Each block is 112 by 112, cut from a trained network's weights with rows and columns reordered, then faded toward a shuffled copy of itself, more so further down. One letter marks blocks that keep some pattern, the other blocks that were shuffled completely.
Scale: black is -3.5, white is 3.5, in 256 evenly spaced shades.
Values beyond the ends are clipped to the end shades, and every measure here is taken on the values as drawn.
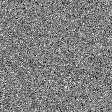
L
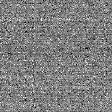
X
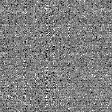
X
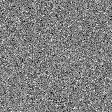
L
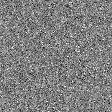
L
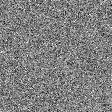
L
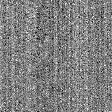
X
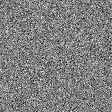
L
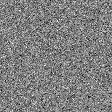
L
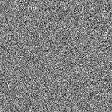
X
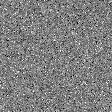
L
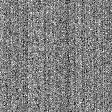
X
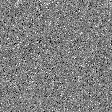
L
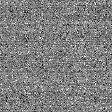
X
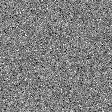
L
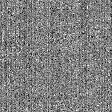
X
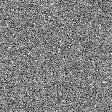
L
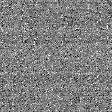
X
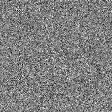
X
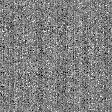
X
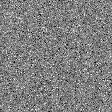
L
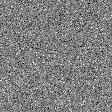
L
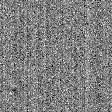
X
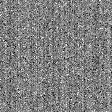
X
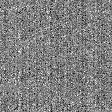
X
